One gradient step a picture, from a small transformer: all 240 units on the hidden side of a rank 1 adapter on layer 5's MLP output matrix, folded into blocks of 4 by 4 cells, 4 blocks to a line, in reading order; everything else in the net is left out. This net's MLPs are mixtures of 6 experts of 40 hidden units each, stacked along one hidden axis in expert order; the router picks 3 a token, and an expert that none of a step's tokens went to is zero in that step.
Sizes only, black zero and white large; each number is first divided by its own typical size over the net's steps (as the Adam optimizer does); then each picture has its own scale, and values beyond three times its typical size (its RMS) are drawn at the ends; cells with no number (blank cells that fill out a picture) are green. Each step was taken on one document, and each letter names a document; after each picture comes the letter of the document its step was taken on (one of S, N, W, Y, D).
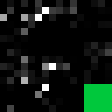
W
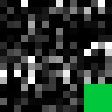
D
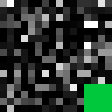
D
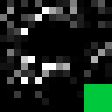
W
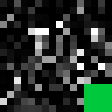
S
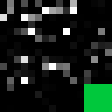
W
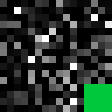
S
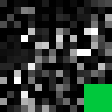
S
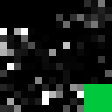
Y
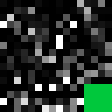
S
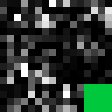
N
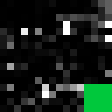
Y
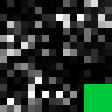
N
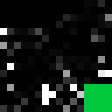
Y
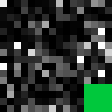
D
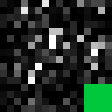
D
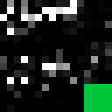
W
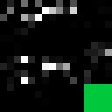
W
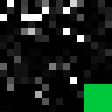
W
